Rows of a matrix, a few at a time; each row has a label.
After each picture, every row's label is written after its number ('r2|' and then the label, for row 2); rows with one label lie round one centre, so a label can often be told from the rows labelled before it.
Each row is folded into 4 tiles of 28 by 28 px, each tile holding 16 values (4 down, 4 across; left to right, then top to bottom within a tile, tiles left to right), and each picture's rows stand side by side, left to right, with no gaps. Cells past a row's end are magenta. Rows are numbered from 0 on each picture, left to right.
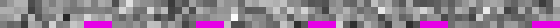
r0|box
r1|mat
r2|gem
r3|gem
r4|mat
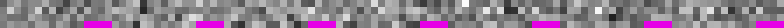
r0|mat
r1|box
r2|gem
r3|gem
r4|mat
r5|mat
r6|mat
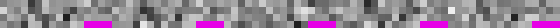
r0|box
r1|box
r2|gem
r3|box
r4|box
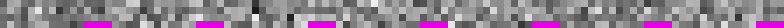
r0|mat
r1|box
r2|box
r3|gem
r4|gem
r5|mat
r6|box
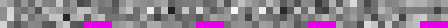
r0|gem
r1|mat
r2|mat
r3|box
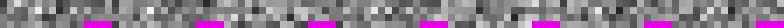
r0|mat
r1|mat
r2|gem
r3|mat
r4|box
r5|mat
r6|mat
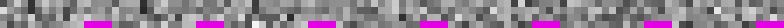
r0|box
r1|box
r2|box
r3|gem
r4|gem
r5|mat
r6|gem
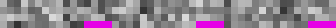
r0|gem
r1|box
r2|mat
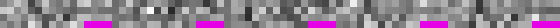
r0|box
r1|mat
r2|mat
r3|box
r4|box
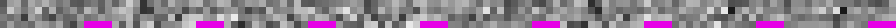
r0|mat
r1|box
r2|gem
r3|box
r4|mat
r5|box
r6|mat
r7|mat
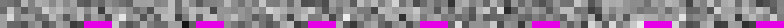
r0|gem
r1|gem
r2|gem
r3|gem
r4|mat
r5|box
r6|gem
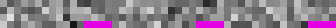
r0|gem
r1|mat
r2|gem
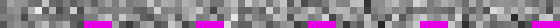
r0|mat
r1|gem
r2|gem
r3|box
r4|gem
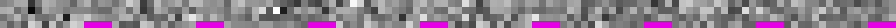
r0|box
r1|box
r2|mat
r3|box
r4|box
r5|mat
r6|mat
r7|mat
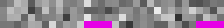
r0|box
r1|gem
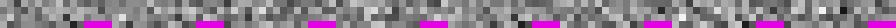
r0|gem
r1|gem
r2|mat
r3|mat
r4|gem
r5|gem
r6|gem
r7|mat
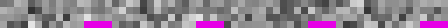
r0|box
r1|box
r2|mat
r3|box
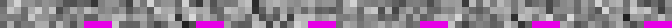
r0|mat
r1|gem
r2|box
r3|mat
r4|gem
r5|gem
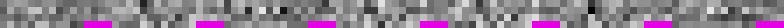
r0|mat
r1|box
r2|mat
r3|box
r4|box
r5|box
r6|mat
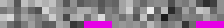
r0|gem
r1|mat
